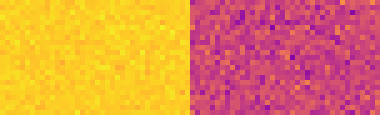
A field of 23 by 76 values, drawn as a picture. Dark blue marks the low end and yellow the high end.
It is made of 1 by 2 panels. Panel 1,1: very high, fine-grained, faint in contrast. Panel 1,2: middling, fine-grained.
